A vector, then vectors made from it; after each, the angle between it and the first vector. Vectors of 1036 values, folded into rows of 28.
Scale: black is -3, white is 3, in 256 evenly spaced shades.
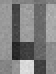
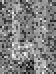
partly opposed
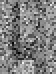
partly aligned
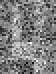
partly opposed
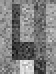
nearly parallel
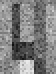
nearly parallel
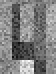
nearly parallel
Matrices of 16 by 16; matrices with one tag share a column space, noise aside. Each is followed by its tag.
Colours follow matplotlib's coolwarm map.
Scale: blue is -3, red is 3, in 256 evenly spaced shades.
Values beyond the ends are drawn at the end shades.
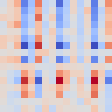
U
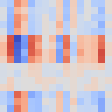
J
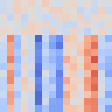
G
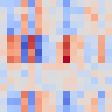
J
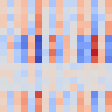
J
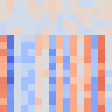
G
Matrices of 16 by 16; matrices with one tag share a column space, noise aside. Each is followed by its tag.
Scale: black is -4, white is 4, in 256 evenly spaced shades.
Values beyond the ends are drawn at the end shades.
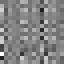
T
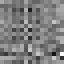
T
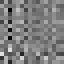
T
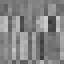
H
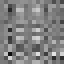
T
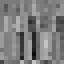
H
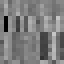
H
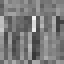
H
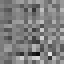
T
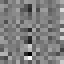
T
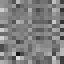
T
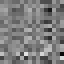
T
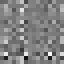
T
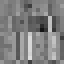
H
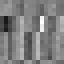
H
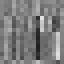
H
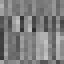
H
